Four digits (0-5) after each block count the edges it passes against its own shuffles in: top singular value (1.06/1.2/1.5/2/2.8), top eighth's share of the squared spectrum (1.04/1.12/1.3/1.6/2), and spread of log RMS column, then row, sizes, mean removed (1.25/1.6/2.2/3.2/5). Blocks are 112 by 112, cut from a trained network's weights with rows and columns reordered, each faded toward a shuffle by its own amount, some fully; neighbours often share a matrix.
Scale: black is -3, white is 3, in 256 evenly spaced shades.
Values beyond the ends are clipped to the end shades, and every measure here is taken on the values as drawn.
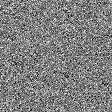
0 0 0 0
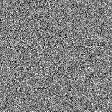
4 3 1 2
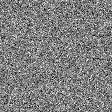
0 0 0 0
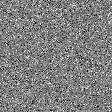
0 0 0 0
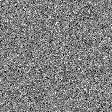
1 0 0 0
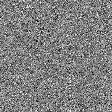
1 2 1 0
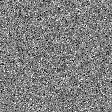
0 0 0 0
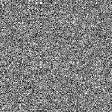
3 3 2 1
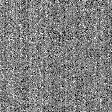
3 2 0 2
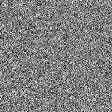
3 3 1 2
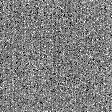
2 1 0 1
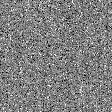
0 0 0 0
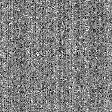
3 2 0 2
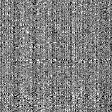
4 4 1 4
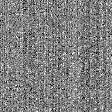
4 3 0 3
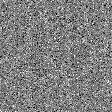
1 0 0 0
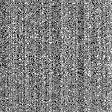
4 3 0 3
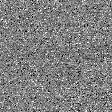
1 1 1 0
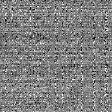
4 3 4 1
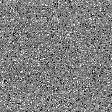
1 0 1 0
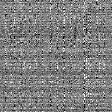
4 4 4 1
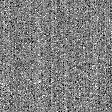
3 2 0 1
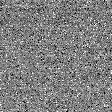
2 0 0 0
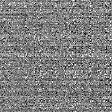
3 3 3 1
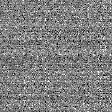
3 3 3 0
